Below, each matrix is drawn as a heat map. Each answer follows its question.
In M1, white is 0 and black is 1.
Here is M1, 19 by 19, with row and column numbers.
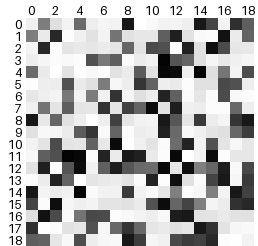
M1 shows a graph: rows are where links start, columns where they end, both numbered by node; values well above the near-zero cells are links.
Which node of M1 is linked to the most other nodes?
node 12
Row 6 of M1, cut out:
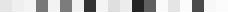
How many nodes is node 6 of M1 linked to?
6
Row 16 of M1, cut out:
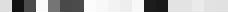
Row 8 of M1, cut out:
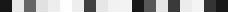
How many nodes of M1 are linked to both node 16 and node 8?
2
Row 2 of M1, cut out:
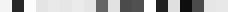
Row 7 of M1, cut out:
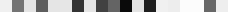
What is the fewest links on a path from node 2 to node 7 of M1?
2
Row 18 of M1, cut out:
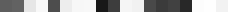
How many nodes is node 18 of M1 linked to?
9
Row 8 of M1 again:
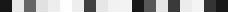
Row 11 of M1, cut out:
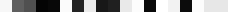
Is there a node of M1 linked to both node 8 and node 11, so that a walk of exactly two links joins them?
yes
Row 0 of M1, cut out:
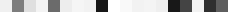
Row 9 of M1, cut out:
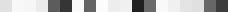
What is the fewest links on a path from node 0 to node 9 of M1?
2
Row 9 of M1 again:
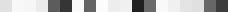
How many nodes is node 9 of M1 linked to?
7
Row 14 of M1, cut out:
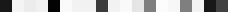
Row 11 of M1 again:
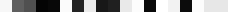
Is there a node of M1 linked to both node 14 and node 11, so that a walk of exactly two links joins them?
yes
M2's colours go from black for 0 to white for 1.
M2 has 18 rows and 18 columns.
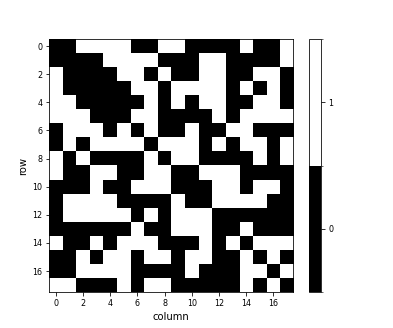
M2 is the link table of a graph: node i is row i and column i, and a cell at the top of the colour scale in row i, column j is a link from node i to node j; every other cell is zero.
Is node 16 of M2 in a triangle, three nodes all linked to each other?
yes
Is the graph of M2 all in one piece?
yes
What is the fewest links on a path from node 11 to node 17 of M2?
2
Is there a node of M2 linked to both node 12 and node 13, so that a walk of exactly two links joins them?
yes
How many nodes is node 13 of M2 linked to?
5
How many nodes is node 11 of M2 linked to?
9
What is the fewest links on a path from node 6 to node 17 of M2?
2
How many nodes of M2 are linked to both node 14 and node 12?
4
